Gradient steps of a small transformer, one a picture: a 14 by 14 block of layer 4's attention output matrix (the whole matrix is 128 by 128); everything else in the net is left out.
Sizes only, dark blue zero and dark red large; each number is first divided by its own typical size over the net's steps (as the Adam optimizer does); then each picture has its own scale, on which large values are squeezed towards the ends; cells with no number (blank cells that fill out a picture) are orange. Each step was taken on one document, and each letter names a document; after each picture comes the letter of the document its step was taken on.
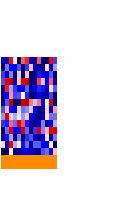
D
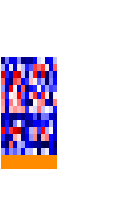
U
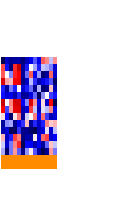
U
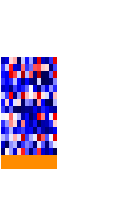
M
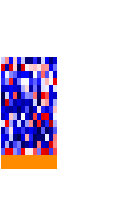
D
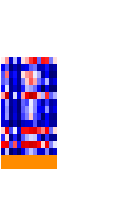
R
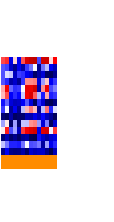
R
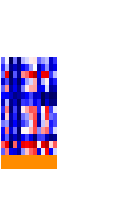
R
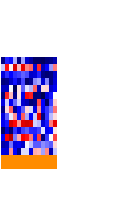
M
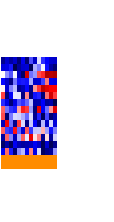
M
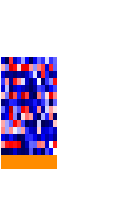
D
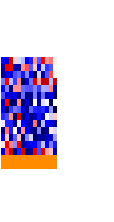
D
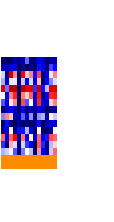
M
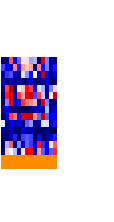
M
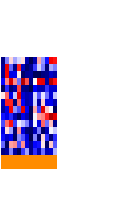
D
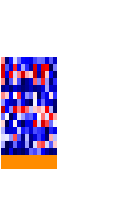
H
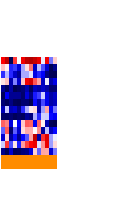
R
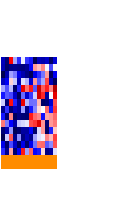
M
